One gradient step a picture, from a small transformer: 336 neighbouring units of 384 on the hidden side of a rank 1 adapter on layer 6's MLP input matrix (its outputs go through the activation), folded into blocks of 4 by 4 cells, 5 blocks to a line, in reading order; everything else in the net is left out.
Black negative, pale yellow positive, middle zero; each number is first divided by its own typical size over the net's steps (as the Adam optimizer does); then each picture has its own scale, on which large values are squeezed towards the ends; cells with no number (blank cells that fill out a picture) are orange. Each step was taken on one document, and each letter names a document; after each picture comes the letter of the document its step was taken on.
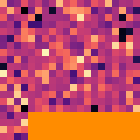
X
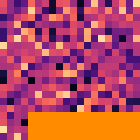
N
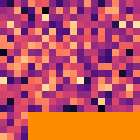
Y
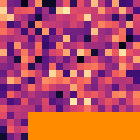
N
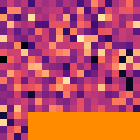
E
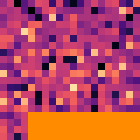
X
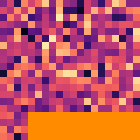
N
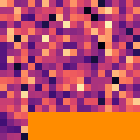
Y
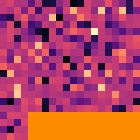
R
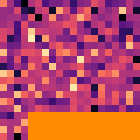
X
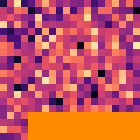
N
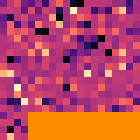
R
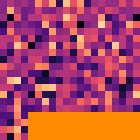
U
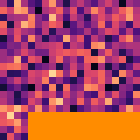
Y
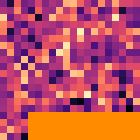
Y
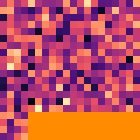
Y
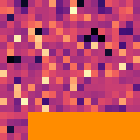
R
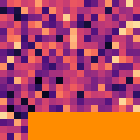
U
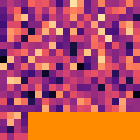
U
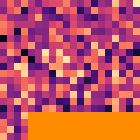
Y
